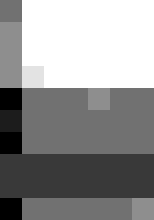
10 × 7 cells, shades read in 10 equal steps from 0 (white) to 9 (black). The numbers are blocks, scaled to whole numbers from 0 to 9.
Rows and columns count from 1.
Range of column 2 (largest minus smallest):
7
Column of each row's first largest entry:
1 1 1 1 1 1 1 1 1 1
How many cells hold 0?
23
